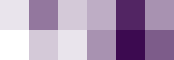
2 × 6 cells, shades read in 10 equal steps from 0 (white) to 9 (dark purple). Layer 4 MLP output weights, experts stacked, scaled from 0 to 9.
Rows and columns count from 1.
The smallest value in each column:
0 2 1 3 8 4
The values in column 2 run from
2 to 5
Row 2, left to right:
0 2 1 4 9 6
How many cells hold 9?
1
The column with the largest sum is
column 5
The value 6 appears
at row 2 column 6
